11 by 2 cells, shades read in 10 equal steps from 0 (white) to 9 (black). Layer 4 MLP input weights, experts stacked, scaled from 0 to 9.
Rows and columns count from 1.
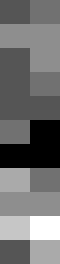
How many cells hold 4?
5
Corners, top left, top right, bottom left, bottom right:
6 5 6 3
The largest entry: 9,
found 3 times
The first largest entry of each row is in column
1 1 1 1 1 2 1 2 1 1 1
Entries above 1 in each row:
2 2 2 2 2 2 2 2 2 1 2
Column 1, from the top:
6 4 6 6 6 5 9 3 4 2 6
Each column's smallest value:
2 0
